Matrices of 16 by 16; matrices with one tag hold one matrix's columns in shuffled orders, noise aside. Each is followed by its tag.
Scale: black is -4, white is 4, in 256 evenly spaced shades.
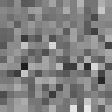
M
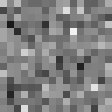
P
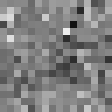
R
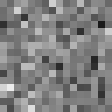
P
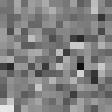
M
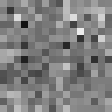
R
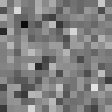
P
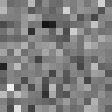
P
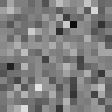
P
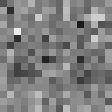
R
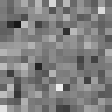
P
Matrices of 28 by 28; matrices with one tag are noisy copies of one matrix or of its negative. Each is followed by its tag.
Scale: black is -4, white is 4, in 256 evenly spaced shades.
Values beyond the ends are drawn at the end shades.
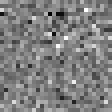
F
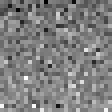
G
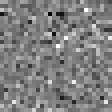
F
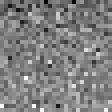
G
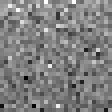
G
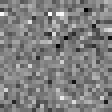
F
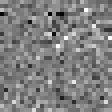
F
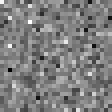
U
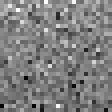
G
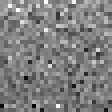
G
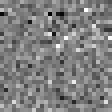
F
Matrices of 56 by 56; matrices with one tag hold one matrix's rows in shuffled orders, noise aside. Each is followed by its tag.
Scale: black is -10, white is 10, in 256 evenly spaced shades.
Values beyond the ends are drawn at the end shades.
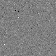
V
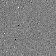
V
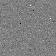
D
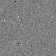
V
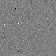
V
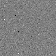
V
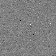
D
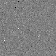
V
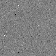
V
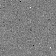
D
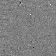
D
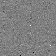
D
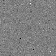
D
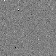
V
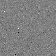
V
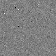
V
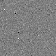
V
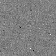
D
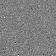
V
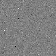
V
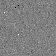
V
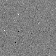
V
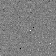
D
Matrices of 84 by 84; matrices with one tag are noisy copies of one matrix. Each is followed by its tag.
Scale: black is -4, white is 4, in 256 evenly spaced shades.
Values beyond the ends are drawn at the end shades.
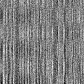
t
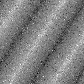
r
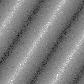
r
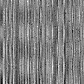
t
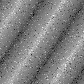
r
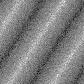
r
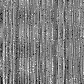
t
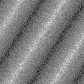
r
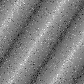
r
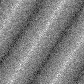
r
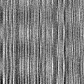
t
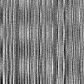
t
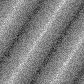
r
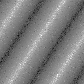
r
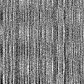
t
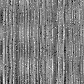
t
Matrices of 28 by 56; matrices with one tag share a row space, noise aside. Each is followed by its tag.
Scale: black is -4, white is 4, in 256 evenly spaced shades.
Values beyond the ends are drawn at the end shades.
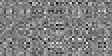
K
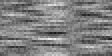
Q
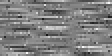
Q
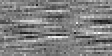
Q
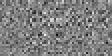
K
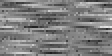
Q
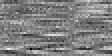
Q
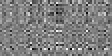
K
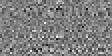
K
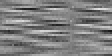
Q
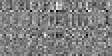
K
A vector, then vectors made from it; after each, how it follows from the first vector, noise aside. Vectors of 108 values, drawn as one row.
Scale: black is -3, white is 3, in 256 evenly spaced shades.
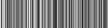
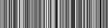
wrapped around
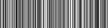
wrapped around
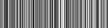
wrapped around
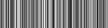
wrapped around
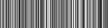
wrapped around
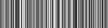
wrapped around
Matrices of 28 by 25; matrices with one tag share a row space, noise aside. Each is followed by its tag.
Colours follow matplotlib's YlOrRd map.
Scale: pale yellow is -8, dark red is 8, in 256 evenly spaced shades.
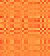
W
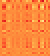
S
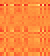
W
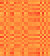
W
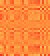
W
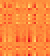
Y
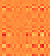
S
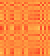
W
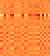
W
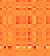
Y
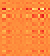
S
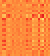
S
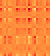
Y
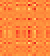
Y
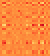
S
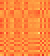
W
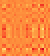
S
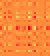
Y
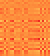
W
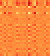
Y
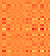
S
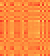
W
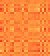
W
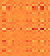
S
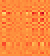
S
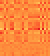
W
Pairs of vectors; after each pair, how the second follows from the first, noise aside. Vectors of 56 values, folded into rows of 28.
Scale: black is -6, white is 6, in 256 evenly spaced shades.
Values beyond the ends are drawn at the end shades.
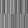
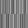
wrapped around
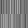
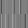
partly zeroed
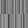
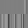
partly zeroed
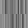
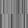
wrapped around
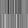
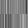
wrapped around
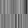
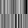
scaled up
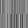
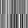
scaled up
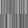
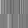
partly zeroed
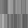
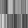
scaled up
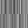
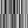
scaled up
